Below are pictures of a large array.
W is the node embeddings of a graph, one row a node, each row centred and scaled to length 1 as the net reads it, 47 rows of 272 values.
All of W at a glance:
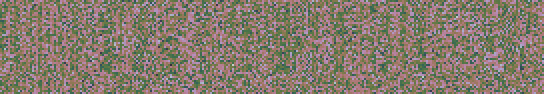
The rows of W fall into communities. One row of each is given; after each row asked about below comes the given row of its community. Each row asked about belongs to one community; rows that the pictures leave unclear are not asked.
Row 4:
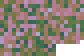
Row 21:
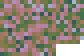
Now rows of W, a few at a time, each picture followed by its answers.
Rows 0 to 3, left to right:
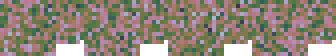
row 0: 4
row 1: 21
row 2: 4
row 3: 21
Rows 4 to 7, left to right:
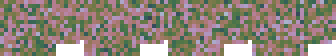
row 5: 4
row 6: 21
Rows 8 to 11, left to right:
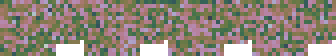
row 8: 4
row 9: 21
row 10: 21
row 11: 4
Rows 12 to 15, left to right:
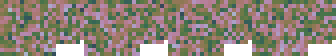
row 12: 21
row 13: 21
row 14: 4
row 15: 21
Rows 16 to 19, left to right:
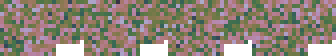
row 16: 21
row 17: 21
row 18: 21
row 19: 4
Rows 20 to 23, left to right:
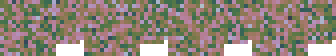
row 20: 4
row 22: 21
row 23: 4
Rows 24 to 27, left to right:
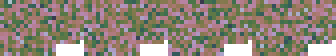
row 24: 4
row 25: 21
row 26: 21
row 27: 4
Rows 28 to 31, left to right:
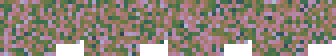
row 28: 4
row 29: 21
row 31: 4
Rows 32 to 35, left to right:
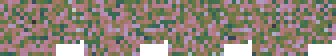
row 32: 21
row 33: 21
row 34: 21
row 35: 21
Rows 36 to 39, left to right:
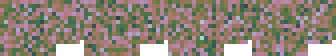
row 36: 4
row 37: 21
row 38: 4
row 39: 4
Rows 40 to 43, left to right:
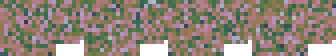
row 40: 21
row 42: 21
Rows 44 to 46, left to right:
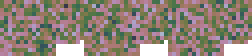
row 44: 4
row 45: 21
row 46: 4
